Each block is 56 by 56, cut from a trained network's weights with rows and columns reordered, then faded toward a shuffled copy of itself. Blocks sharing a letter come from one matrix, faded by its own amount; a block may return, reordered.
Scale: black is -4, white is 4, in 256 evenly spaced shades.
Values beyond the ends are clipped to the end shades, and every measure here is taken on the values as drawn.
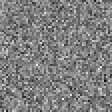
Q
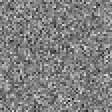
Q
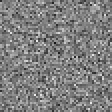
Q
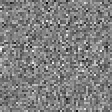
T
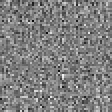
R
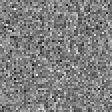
Q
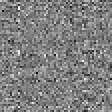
T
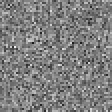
Q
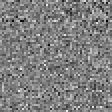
R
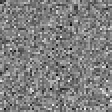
R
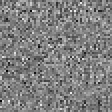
R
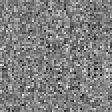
R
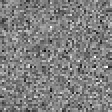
T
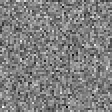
Q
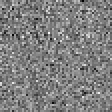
R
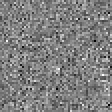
R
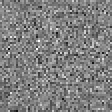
T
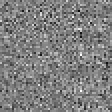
T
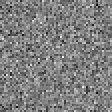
R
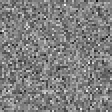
Q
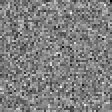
Q
